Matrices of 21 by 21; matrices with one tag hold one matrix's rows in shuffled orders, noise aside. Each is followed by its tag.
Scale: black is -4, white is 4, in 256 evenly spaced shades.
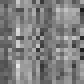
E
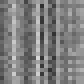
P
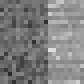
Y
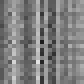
P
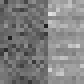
Y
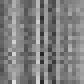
P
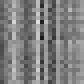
P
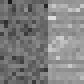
Y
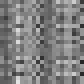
E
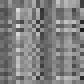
E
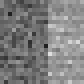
Y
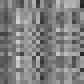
E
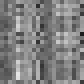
E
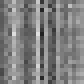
P
